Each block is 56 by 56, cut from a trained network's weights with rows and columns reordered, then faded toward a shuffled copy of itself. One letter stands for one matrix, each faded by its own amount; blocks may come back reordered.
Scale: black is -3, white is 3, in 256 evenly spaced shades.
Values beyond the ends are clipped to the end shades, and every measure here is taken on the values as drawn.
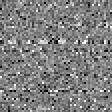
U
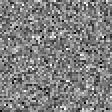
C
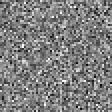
C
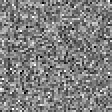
C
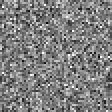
C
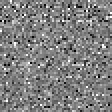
U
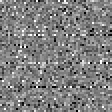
U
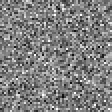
C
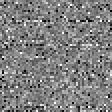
U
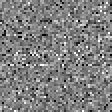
U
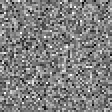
C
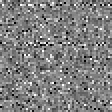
U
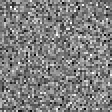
C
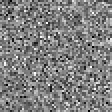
C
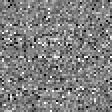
U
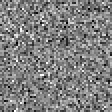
C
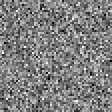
C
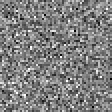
C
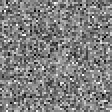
C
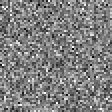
C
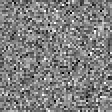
C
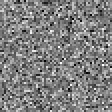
C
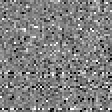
U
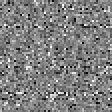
U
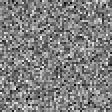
C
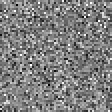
C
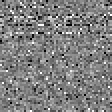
U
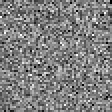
C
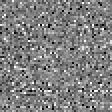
U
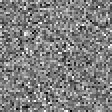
C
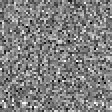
C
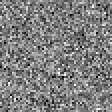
C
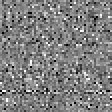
U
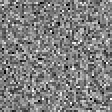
C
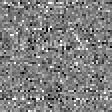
U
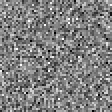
C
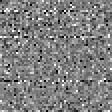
U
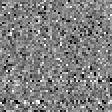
U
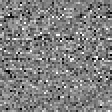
U
